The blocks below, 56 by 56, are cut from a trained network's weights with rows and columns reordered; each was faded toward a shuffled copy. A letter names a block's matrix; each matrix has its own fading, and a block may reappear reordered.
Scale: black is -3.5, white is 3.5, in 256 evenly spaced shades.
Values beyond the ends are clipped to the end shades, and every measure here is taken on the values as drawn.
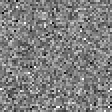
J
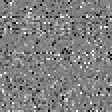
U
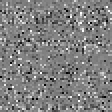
U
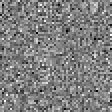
J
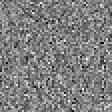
J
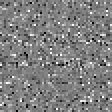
U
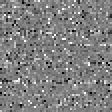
U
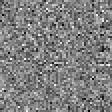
J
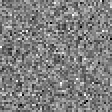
J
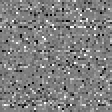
U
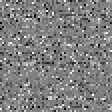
U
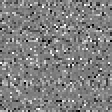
U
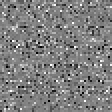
U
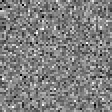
J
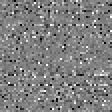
U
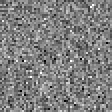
J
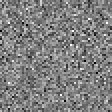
J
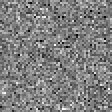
J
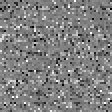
U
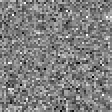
J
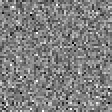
J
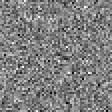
J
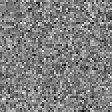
J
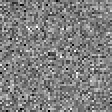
J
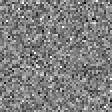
J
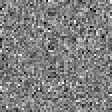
J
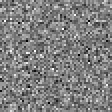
J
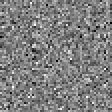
J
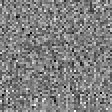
J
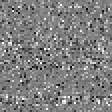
U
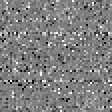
U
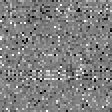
U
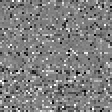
U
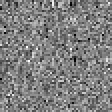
J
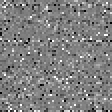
U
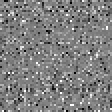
U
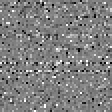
U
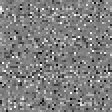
U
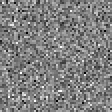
J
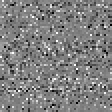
U
